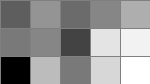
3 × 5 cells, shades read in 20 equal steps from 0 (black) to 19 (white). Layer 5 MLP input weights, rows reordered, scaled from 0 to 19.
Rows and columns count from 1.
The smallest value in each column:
0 10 5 10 13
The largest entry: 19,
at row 3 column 5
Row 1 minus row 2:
-2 1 3 -7 -5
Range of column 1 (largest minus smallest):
9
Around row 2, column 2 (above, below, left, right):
11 14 9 5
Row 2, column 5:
18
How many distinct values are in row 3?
5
